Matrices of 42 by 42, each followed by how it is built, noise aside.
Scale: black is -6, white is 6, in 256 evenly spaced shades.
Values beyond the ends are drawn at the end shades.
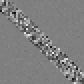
banded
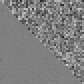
upper triangular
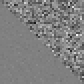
upper triangular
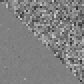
upper triangular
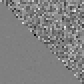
upper triangular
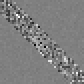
banded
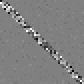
banded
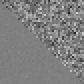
upper triangular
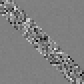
banded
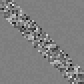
banded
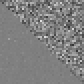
upper triangular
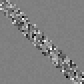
banded
